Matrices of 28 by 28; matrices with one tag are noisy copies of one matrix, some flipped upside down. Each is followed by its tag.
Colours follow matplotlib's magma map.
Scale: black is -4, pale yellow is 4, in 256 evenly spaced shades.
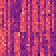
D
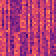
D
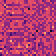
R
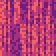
D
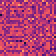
R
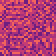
R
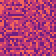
R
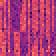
D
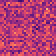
R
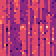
D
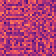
R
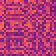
R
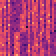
D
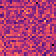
R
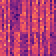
D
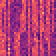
D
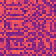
R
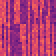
D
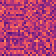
R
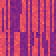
D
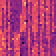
D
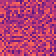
R
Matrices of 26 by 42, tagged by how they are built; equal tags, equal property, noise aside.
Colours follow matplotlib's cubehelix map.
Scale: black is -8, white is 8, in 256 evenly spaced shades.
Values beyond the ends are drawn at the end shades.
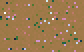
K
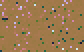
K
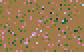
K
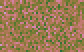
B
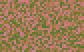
B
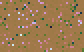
K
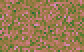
B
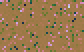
K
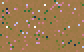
K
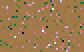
K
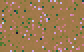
K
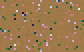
K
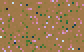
K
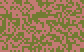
B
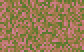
B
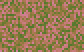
B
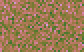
B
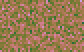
B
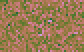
B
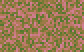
B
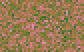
B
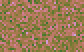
B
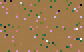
K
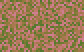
B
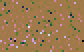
K
